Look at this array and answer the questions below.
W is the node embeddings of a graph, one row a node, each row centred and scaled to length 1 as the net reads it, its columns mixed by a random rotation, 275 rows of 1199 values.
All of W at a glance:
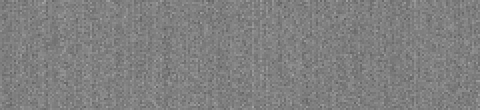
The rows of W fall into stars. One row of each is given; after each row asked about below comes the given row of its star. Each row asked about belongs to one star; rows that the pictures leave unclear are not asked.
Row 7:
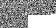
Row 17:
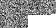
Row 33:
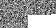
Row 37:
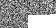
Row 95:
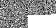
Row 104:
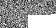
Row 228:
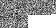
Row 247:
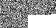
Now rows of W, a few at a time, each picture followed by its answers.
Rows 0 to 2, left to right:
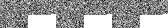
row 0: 7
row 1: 7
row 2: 17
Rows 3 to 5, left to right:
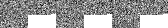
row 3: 7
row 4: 228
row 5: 95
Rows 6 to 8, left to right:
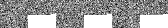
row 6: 17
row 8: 104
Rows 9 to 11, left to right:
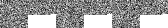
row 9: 95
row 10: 17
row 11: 37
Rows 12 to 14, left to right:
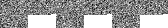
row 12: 17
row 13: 7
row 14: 33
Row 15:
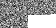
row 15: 37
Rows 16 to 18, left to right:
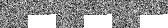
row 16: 37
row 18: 104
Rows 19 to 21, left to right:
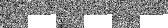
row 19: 247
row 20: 104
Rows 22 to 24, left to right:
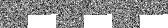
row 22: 7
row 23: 17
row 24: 33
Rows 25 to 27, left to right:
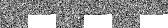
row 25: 104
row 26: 95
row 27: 33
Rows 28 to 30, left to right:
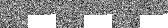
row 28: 37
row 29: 228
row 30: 17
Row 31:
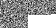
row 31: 247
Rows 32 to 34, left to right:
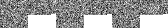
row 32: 17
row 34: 247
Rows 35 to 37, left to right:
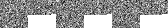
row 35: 33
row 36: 7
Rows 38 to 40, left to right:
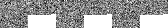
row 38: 7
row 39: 95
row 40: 228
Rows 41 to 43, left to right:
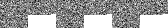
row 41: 17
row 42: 37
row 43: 37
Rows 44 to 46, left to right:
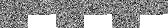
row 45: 228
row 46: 247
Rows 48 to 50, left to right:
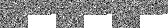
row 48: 33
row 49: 7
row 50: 7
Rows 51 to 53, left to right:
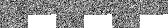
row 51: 228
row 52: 7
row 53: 247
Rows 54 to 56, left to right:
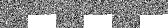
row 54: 37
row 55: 33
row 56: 7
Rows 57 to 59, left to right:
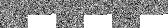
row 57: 17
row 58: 104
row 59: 228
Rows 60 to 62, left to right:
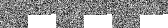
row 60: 7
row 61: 95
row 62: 247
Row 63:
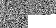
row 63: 95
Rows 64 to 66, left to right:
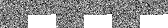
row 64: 7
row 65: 247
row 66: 228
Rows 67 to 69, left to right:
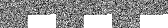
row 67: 7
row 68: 17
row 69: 104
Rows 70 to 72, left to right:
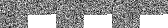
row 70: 104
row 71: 95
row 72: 228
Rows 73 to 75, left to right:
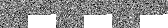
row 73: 7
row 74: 95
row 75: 104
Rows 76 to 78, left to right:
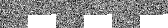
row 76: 33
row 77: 17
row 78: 95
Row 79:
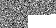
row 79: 37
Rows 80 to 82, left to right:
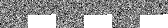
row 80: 104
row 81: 228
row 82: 104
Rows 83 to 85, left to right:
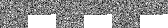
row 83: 17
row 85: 37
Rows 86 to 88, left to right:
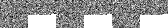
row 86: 228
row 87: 228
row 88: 247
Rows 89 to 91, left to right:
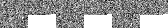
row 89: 95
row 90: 247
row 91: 228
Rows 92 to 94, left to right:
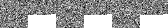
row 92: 95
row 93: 37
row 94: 33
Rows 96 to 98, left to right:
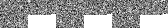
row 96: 247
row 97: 17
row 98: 37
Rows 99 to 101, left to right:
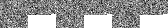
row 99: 17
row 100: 228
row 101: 7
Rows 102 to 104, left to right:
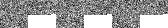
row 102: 17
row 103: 33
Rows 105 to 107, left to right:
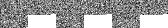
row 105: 17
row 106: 104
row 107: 228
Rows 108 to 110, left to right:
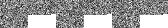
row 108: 7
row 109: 17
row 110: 247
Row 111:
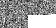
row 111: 95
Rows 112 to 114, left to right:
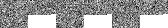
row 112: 104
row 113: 17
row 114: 228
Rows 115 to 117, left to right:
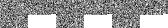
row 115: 104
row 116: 247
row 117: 228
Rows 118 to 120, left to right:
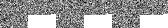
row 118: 247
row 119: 37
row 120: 17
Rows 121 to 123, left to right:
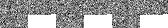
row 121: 247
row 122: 228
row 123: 104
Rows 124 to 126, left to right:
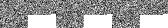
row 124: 95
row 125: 247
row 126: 7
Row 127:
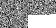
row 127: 37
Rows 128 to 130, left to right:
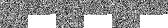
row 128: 95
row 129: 247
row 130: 104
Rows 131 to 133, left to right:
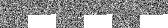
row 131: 37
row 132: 95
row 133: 7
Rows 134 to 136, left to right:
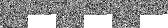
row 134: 247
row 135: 7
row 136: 7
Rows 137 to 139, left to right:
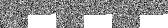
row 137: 17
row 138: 37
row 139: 17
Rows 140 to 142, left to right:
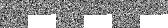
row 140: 7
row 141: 95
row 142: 37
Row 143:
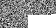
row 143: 33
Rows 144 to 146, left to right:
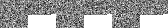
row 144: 7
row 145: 7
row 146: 95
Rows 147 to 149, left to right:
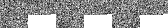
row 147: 104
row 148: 104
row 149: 17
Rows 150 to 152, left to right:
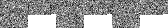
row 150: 247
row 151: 228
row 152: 247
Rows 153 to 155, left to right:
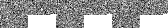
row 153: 7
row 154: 17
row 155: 17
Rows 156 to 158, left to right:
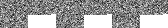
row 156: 37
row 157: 95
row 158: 228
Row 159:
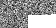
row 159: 37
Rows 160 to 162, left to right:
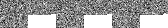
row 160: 247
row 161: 17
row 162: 17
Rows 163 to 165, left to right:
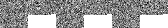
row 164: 247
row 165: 247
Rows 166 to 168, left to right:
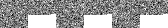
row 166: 37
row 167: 33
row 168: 95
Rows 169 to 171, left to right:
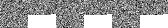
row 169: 247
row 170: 247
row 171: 95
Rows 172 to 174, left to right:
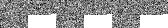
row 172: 7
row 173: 7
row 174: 95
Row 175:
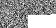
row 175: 37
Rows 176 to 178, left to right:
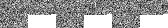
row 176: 247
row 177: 7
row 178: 17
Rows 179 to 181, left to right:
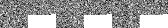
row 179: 17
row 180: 104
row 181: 104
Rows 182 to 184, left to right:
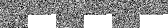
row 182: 37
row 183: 7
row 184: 247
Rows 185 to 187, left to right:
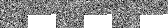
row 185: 17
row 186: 7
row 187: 104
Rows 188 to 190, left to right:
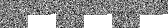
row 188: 17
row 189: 17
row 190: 247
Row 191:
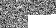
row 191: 247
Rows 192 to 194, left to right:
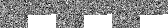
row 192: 95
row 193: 17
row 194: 95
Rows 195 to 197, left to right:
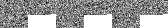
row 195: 95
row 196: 7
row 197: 33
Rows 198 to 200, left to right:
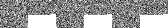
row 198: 37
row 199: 247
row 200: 33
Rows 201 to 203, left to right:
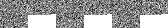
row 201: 33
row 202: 228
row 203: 37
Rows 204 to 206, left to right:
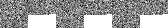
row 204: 37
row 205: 95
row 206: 37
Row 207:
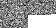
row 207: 95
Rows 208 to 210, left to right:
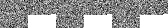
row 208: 37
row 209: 33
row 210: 33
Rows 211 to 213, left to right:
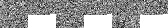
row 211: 95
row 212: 17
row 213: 104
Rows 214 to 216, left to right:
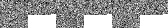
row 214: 95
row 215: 7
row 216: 37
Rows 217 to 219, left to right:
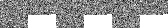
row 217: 37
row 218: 247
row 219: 247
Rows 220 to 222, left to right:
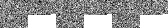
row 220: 95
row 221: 247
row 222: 37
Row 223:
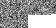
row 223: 228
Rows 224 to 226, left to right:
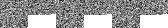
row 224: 17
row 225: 95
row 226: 37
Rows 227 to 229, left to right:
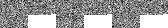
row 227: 37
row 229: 228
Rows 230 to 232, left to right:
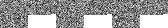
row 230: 7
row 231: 33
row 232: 247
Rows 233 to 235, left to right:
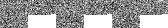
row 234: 33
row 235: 37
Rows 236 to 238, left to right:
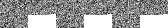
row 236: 104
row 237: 247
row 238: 95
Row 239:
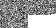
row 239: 33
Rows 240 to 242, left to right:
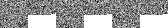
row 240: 17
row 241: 37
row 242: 33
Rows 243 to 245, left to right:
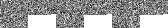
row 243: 247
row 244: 17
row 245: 104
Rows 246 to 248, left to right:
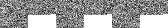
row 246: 37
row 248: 37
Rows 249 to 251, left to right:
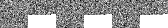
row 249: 33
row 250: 37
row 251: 37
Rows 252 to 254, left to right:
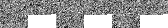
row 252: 33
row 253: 104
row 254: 17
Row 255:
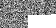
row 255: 33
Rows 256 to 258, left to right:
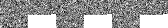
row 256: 247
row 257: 247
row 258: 33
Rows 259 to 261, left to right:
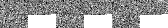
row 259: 95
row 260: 95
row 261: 37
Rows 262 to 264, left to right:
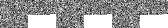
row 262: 37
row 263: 104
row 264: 104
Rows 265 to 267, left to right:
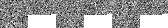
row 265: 33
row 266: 17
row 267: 17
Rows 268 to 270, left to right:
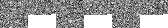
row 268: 17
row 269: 228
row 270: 33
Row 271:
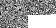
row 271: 37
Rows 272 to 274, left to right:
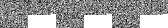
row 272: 95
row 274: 37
